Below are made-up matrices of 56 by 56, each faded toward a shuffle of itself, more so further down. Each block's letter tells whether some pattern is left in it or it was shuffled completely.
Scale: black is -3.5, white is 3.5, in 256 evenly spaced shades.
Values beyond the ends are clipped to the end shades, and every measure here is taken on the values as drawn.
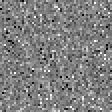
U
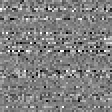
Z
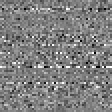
Z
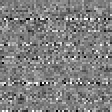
Z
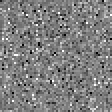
U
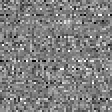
Z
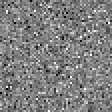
U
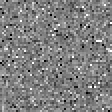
U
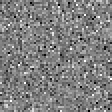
U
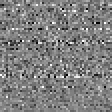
Z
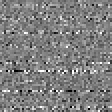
Z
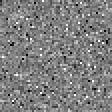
U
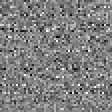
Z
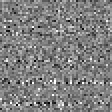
Z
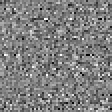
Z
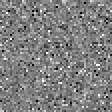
U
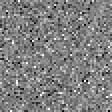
U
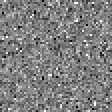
U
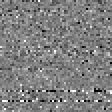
Z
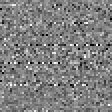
Z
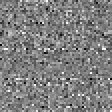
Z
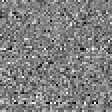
Z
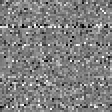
Z
